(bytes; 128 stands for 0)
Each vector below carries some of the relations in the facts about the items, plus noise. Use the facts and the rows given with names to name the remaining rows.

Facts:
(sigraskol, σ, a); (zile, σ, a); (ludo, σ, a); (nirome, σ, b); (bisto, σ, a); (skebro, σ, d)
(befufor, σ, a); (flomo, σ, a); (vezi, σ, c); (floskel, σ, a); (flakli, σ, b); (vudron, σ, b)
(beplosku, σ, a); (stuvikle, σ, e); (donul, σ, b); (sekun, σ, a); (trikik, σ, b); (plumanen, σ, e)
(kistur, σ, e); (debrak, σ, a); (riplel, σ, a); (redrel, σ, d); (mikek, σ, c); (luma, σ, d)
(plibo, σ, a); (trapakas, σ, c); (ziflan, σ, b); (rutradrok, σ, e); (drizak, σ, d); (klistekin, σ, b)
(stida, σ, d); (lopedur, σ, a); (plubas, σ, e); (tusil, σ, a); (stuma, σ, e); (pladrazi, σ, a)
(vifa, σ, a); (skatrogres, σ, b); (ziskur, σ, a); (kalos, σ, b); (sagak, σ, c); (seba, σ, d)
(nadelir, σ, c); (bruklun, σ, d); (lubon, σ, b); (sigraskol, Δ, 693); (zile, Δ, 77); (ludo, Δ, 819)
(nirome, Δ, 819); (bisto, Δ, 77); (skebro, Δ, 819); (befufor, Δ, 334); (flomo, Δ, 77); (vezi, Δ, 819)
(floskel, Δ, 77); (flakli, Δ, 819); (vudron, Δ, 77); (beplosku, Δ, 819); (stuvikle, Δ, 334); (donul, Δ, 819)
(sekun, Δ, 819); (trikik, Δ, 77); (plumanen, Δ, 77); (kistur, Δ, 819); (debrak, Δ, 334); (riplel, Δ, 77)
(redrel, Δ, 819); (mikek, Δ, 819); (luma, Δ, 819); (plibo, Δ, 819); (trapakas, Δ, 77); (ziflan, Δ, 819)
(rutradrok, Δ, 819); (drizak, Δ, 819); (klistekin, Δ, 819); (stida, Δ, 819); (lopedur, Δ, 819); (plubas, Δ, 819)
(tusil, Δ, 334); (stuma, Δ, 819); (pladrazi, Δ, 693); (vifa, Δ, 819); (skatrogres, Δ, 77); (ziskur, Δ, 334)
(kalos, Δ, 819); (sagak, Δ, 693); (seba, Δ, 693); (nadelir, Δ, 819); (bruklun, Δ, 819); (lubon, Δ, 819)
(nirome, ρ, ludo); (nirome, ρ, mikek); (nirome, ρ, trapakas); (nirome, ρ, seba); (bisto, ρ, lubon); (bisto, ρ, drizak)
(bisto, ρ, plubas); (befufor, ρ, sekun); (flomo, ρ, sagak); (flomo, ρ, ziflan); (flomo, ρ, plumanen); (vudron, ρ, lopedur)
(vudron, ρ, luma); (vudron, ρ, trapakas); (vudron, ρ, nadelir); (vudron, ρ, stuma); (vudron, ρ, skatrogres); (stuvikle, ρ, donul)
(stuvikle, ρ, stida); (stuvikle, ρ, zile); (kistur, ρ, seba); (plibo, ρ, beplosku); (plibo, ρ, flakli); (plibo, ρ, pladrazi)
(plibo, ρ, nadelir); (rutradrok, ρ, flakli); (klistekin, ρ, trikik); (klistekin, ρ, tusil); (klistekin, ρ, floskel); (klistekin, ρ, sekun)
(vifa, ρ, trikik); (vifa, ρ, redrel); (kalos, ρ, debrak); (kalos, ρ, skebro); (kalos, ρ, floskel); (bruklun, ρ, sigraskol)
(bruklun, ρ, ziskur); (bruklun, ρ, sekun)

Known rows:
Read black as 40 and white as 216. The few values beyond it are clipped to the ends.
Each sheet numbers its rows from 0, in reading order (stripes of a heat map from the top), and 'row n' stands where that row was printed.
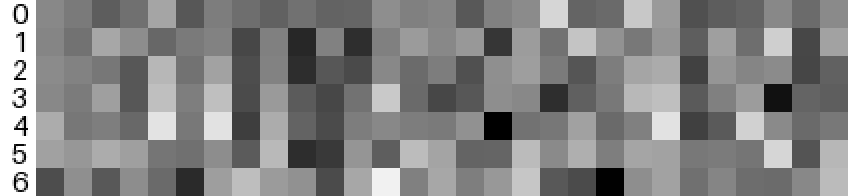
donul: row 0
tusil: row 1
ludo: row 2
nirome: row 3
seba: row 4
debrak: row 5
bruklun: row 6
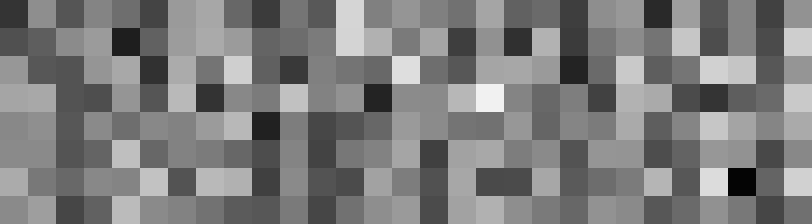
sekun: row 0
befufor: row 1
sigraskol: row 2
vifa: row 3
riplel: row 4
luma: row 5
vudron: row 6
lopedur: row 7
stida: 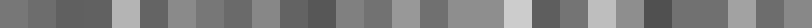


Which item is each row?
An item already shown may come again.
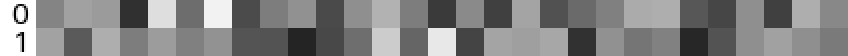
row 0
kistur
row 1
flakli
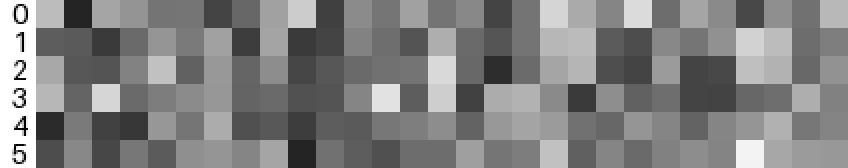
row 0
stuvikle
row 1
sagak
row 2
pladrazi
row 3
rutradrok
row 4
ziflan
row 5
plumanen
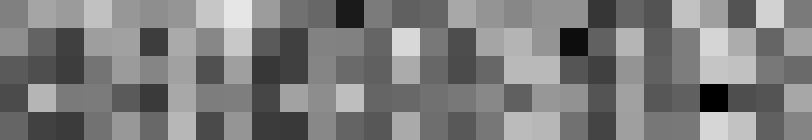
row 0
bisto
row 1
sigraskol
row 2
sagak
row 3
klistekin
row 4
sagak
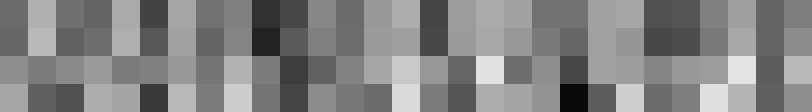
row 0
skebro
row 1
skebro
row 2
ziskur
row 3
sigraskol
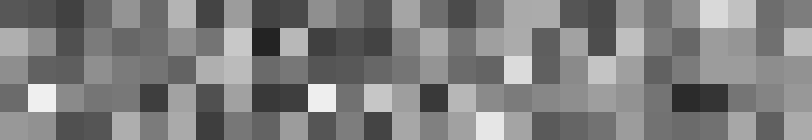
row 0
sagak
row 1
trikik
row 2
zile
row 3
kalos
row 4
redrel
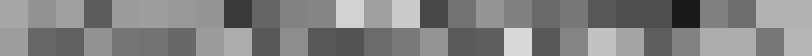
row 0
plibo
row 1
zile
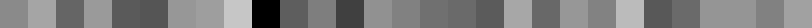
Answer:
floskel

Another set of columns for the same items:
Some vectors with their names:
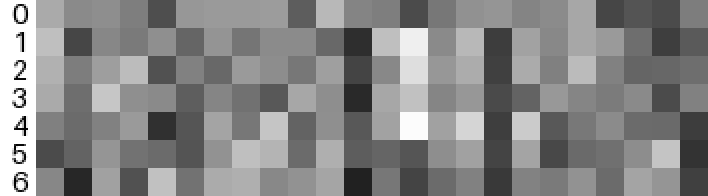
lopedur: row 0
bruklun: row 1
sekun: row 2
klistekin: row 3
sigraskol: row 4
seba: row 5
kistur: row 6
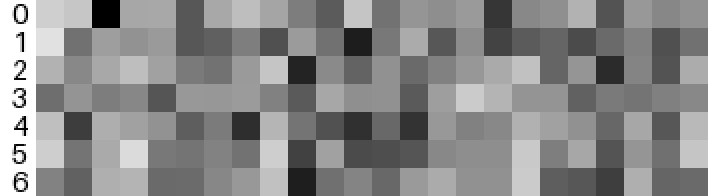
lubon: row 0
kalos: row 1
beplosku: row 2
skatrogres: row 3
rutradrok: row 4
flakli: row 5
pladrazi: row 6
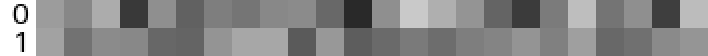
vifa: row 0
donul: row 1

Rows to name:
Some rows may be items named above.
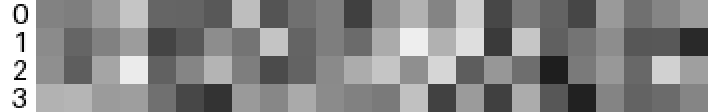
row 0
floskel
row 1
sigraskol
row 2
plumanen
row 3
debrak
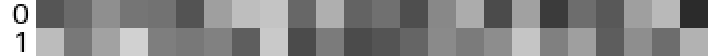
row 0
seba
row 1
flakli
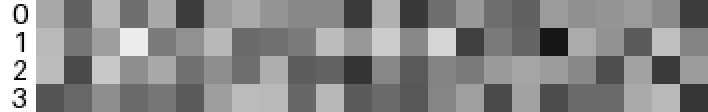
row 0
nirome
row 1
ziflan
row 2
plibo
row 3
seba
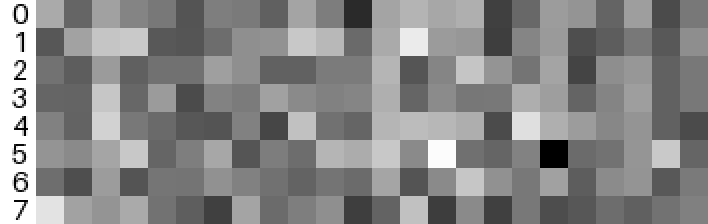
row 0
klistekin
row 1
tusil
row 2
vudron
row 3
stuvikle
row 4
befufor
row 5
sagak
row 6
vudron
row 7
skebro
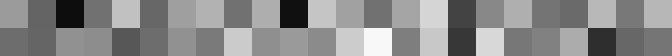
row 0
bisto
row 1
ziskur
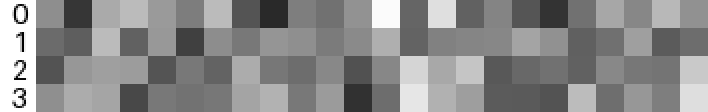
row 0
flomo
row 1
stuvikle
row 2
trikik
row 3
redrel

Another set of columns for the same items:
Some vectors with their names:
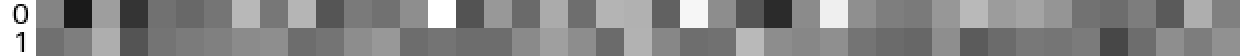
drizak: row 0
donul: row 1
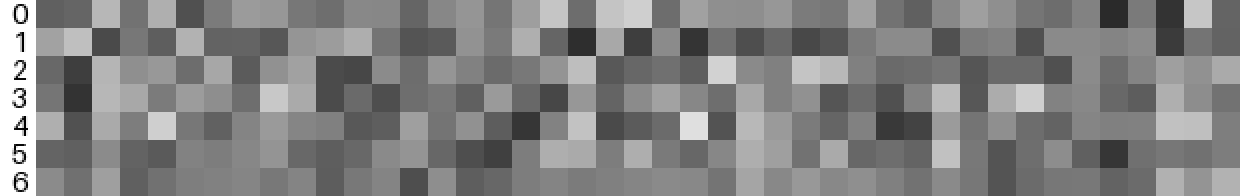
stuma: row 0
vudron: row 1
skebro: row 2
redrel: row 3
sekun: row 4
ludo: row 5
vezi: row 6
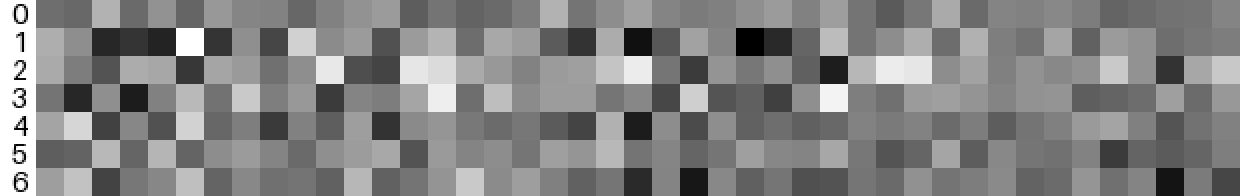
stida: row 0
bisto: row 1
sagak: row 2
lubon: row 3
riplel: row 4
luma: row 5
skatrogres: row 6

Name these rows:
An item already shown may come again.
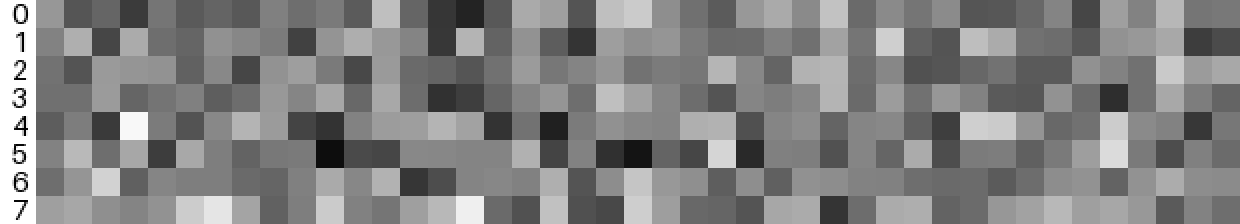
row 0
kistur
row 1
stuvikle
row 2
kalos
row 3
nirome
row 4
tusil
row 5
floskel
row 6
plibo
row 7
pladrazi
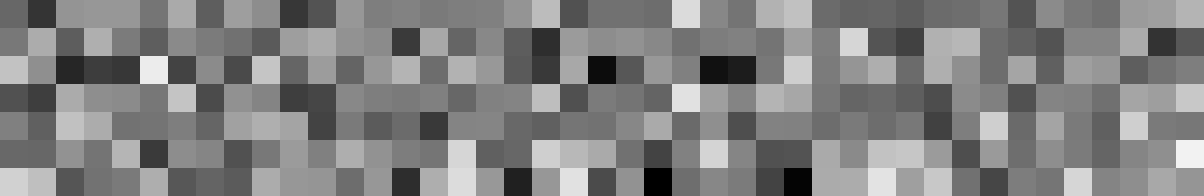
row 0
skebro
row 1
stuvikle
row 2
bisto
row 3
skebro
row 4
vifa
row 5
ziflan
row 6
flomo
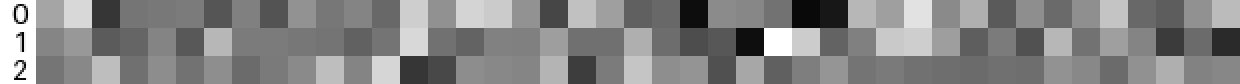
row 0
plumanen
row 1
seba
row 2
plibo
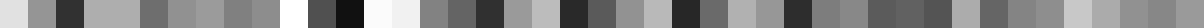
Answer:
sigraskol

